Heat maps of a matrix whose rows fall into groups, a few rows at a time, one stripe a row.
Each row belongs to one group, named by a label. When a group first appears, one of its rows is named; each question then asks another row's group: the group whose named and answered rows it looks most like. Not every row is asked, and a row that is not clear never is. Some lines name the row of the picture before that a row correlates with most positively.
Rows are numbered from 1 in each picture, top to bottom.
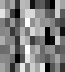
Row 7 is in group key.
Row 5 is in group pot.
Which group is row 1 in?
pot
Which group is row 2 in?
key
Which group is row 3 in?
key
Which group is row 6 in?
key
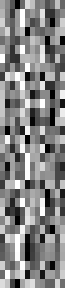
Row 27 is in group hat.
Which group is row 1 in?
key
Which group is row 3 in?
pot
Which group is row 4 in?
hat
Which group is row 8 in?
key
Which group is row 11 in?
pot
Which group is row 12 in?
key
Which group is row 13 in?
pot
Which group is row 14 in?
pot
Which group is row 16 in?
hat
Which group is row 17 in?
pot
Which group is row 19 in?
key
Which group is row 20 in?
key
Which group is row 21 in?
hat
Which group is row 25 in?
key
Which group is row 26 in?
pot
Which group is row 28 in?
hat
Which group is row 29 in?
hat
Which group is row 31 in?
hat
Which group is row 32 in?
key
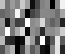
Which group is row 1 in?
pot
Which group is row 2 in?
hat
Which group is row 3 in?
key
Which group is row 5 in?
key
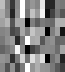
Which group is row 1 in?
pot
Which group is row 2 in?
pot
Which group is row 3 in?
hat
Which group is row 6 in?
hat
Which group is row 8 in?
key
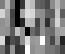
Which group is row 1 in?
key
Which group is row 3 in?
key
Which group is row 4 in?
hat
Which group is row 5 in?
key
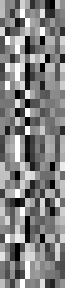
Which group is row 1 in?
pot
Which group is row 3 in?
key
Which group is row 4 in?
key
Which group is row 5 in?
hat
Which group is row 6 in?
hat
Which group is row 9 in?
hat
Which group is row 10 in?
hat
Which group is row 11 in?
key
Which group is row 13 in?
key
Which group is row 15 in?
key
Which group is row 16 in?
hat
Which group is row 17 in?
hat
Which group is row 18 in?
hat
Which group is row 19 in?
pot
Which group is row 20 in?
key
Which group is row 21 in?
pot
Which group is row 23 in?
key
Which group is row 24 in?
pot
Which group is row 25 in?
hat
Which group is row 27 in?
hat
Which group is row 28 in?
key
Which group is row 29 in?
key
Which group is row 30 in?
key
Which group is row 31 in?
key
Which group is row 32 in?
pot
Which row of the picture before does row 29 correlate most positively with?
2
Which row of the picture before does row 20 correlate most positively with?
2
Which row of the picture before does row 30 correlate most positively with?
6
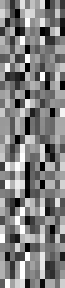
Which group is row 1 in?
pot
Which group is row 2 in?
key
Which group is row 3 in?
key
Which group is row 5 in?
pot
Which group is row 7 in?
key
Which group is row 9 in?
key
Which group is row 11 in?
hat
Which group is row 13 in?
pot
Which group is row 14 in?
hat
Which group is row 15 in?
hat
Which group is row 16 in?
key
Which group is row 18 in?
pot
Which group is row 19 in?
hat
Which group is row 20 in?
hat
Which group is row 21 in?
hat
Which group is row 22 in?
hat
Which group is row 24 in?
pot
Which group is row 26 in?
pot
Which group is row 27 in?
key
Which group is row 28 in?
hat
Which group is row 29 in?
key
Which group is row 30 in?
pot
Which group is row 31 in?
pot
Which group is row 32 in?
hat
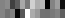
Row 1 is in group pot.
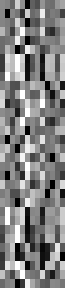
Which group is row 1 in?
hat
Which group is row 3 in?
hat
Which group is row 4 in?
pot
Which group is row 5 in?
hat
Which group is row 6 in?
key
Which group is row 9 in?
hat
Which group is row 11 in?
pot
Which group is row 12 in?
key
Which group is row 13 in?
key
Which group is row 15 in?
hat
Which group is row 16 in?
key
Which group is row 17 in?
key
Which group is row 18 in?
pot
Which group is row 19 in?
key
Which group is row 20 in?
key
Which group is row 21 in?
pot
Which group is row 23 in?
key
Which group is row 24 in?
hat
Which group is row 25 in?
hat
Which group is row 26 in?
hat
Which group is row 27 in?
hat
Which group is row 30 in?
hat
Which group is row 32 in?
key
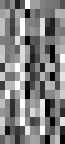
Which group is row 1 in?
key
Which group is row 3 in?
pot
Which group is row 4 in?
pot
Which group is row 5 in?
hat
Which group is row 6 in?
pot
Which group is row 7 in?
pot
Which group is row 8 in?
hat
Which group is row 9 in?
pot
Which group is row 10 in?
hat
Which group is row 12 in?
pot
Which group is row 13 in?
pot
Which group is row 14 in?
pot
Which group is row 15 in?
key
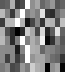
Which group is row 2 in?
pot
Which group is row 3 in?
hat
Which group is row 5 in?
pot
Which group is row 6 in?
key
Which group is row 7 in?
key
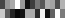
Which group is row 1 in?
hat
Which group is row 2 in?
key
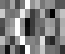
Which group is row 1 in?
key
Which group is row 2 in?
pot
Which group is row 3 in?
hat
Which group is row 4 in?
hat
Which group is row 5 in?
pot
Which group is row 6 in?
key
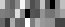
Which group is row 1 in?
pot
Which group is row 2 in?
hat
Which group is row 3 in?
key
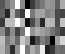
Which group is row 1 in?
hat
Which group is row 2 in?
key
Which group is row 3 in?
hat
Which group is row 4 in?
key
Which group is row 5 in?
pot
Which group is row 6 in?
pot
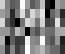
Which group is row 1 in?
pot
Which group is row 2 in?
pot
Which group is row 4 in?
hat
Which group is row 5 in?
key
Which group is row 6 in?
key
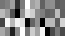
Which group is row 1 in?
key
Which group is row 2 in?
key
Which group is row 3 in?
hat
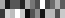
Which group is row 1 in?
key
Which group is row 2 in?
hat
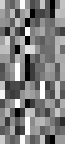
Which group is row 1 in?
pot
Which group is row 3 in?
hat
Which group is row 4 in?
key
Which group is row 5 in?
hat
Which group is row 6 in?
key
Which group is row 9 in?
hat
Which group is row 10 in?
key
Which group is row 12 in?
hat
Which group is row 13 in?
key
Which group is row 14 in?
key
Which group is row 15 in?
key
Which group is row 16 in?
pot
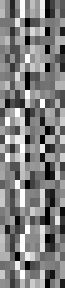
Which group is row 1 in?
pot
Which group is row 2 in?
pot
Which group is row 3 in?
hat
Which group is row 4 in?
pot
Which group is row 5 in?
hat
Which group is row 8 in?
pot
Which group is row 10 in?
hat
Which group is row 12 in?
key
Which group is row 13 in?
hat
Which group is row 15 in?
pot
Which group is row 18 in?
hat
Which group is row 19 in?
pot
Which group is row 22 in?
pot
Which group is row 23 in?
pot
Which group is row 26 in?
key
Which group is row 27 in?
pot
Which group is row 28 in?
pot
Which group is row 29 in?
key
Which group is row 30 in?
hat
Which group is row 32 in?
pot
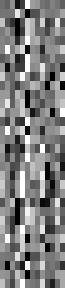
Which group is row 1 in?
key
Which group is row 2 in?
hat
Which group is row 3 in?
key
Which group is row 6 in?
hat
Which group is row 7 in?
key
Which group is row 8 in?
key
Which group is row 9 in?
pot
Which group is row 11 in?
hat
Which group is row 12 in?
hat
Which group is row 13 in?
pot
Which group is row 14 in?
key
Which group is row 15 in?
hat
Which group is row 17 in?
key
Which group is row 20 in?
pot
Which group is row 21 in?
pot
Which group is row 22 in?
pot
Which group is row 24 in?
key
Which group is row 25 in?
key
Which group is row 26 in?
pot
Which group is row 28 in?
pot
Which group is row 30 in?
key
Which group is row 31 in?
hat
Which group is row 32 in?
pot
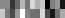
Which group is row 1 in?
pot
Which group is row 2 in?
pot
